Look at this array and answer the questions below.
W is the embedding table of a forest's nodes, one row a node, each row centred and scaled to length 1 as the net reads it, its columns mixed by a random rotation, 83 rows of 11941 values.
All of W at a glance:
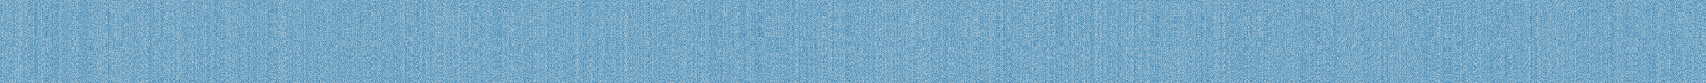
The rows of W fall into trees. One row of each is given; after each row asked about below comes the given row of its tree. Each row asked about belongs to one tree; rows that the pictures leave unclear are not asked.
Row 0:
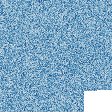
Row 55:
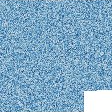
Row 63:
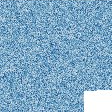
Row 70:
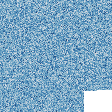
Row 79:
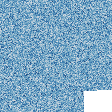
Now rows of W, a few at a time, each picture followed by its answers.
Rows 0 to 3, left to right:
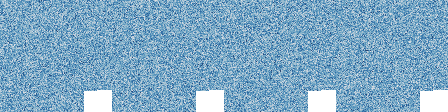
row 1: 79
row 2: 70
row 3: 55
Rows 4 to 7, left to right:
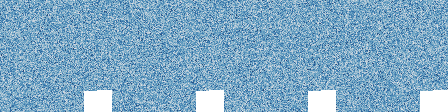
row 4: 55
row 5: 63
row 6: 79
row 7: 70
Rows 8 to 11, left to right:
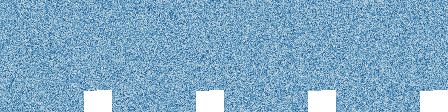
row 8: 63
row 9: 55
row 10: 79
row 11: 79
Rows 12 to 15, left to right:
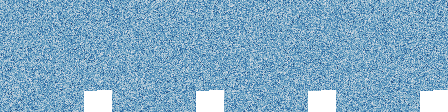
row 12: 55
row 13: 55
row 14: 0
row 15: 55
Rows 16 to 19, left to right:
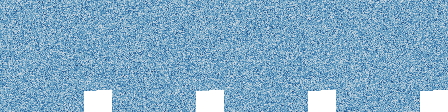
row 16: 70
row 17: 70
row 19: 55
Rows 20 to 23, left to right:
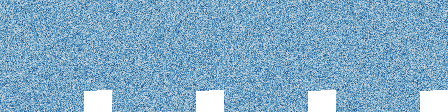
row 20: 70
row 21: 0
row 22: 70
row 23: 63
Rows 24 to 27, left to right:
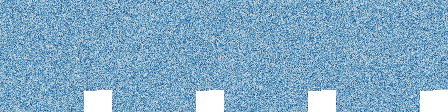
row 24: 79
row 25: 0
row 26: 55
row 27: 70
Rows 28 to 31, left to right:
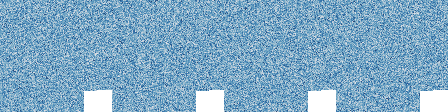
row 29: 0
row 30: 70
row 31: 55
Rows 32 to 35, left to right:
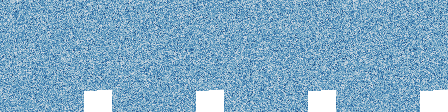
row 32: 70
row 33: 70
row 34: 79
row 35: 70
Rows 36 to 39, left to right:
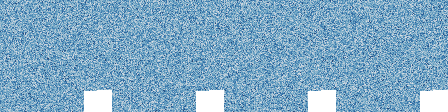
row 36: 70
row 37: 79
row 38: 63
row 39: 63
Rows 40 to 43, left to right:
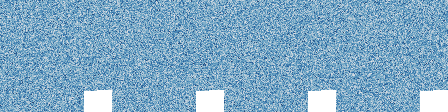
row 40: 79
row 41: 0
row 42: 70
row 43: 0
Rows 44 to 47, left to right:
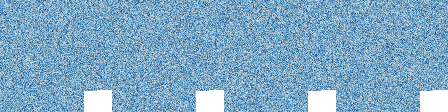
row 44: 0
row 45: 0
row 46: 55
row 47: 63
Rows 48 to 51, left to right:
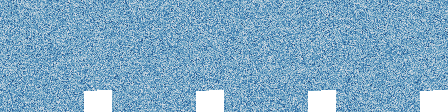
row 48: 63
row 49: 63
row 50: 79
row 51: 63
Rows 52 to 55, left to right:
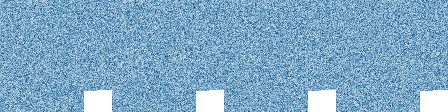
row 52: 79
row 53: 70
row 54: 70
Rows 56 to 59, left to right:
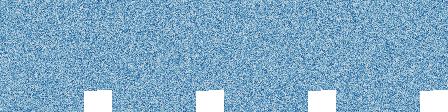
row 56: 55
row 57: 79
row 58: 79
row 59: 63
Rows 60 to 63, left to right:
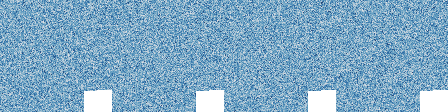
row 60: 70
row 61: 55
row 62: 55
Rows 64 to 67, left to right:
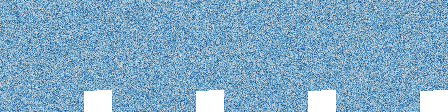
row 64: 63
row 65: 70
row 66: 70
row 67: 55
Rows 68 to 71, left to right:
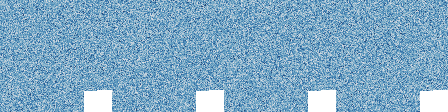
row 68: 55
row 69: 0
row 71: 63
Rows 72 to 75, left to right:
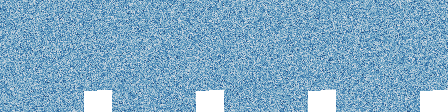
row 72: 55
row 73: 63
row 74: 70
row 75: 79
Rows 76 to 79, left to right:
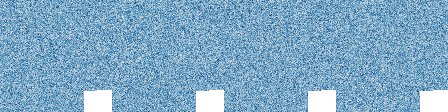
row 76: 63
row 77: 70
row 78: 55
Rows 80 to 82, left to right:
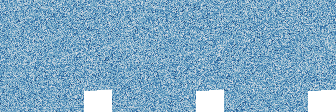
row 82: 63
